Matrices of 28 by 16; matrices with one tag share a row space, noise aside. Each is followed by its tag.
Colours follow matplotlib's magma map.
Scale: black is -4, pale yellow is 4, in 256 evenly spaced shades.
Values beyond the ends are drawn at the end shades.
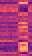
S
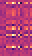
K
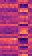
S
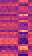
S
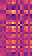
K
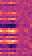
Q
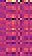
K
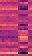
S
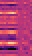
Q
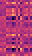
K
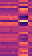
S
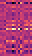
K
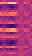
Q
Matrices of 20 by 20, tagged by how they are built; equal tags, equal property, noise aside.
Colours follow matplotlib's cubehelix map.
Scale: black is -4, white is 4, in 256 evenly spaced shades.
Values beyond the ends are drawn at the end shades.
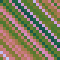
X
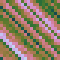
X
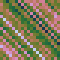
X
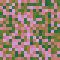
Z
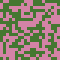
Z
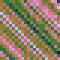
X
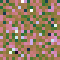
Z
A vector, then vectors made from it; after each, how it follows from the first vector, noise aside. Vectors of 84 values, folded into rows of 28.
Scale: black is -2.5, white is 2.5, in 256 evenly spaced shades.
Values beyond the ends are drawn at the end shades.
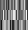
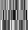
negated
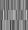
shrunk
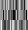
negated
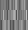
shrunk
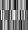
reversed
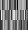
reversed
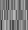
shrunk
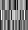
reversed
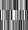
reversed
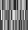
reversed
